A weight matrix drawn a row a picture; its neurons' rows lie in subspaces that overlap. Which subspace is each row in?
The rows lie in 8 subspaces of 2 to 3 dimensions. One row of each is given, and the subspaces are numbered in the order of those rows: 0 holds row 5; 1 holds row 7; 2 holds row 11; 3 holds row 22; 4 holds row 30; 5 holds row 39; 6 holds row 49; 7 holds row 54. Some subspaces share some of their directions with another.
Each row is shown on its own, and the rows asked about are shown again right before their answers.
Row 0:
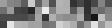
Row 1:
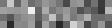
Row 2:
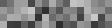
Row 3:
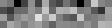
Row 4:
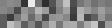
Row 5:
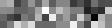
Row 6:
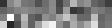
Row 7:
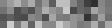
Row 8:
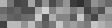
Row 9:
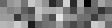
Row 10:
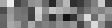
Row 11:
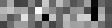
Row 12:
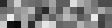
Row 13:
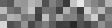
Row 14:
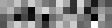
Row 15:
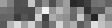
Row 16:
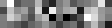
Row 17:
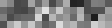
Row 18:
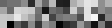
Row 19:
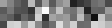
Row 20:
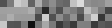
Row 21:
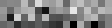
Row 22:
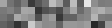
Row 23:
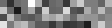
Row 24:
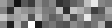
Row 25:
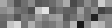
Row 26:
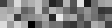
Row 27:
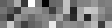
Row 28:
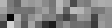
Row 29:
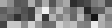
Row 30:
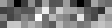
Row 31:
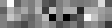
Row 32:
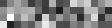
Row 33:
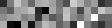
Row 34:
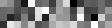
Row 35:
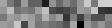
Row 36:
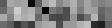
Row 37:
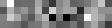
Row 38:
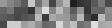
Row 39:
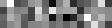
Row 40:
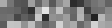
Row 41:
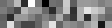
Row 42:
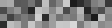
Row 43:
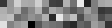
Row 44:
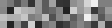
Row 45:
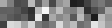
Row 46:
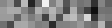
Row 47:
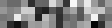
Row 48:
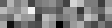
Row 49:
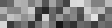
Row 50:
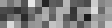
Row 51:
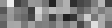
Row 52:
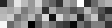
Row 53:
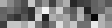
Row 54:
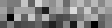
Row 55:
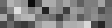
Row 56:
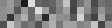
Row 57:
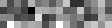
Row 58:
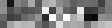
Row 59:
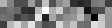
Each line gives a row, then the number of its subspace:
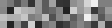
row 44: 1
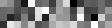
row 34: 2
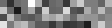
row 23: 6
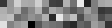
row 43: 3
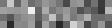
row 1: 0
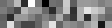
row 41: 2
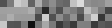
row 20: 3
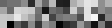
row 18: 1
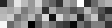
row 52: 3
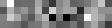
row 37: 5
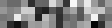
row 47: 3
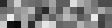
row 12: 7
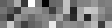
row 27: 2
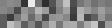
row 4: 2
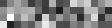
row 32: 7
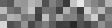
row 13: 6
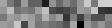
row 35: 7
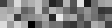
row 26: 3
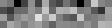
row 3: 4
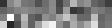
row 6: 7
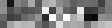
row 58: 5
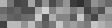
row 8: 4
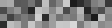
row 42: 6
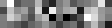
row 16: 5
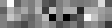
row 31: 5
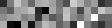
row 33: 7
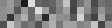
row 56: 2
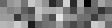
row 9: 3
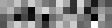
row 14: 4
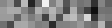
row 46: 2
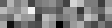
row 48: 0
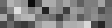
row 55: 6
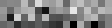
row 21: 7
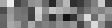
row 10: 5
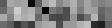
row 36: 6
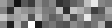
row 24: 1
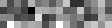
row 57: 0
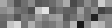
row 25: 7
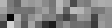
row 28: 7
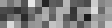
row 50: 2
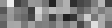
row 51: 5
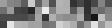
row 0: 1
